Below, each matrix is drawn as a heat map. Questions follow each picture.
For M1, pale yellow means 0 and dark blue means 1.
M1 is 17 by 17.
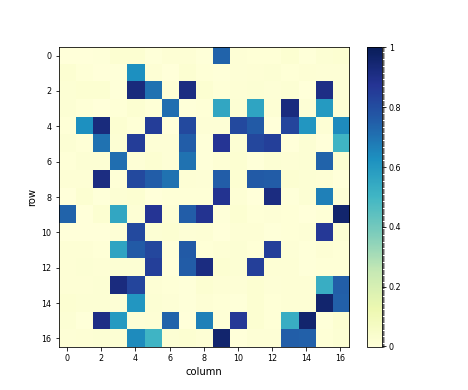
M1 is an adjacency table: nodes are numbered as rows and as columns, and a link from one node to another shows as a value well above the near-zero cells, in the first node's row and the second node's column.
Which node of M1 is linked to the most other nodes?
node 4
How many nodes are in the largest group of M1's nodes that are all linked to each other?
4
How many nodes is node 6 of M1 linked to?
3
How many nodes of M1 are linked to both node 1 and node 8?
0
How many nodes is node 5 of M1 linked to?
7
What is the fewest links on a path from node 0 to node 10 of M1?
4
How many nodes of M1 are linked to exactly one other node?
2
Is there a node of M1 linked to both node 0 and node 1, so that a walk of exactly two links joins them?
no
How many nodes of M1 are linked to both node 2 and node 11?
3
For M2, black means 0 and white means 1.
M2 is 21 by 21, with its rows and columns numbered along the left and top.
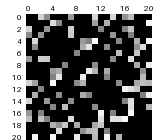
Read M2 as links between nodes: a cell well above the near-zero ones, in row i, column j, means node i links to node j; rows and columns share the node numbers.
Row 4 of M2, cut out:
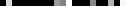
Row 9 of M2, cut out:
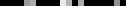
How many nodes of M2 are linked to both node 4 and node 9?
2
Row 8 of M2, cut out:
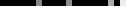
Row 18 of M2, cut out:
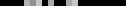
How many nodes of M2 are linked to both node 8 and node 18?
2
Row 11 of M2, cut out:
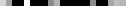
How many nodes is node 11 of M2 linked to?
9
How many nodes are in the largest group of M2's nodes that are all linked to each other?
5
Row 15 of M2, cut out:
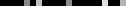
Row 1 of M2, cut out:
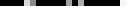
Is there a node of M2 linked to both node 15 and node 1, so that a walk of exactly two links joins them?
yes
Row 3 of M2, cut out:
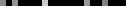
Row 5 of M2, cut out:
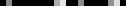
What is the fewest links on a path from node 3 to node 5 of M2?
4
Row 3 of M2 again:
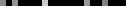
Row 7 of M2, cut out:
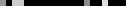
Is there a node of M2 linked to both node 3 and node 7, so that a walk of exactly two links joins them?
yes
